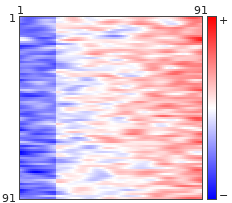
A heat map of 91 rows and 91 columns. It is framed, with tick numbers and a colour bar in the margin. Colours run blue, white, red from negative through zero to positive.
The right part is higher, past a seam about 20% of the way across. No lone cell stands out from its neighbours. On average the colour sits 50% of the way up the scale. The field climbs toward the right. Streaks run across, left to right.
